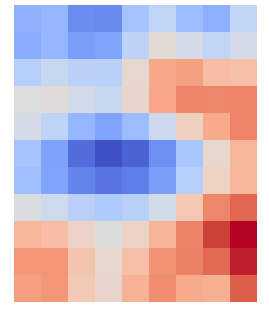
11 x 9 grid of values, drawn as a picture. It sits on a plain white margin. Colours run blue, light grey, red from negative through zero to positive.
Slope: up to the bottom right. Ninth with the highest average: bottom right. Odd rows or columns: none. Lone odd cells: none. Ninth with the lowest average: centre.
